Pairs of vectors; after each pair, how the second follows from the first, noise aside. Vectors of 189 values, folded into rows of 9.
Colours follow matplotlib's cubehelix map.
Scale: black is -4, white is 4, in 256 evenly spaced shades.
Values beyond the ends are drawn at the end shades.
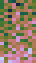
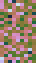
sign-scrambled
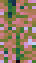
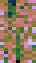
copied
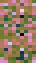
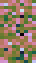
copied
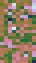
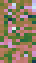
copied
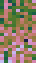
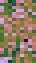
sign-scrambled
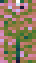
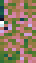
wrapped around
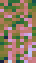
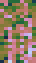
copied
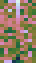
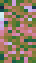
wrapped around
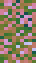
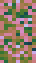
sign-scrambled
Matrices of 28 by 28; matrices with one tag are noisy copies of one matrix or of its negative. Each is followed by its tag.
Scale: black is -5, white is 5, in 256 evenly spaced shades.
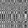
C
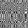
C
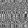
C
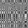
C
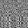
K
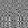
K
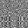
K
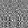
K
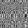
C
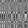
C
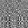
K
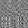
K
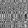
C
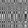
C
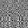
K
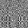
K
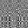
K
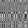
C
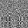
K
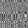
C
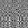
K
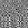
K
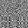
K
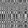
C
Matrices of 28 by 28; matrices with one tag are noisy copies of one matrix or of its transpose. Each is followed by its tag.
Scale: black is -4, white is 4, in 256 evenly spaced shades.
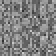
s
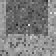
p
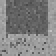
p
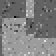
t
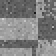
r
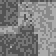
t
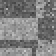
r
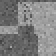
t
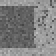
p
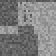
t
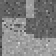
t
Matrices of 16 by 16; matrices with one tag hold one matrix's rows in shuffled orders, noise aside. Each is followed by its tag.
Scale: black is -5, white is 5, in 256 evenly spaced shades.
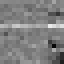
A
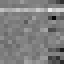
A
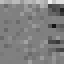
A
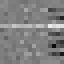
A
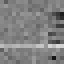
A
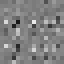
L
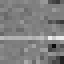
A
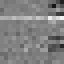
A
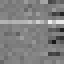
A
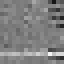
A
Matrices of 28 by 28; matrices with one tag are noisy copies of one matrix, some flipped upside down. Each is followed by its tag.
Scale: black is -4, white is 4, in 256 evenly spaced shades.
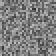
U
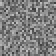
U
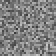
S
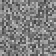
U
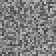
S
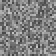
U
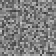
S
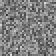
U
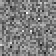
U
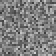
S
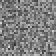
S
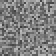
S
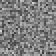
S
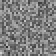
U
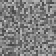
S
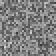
U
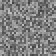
U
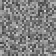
U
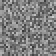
U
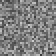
S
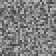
S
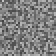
S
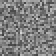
S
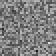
S
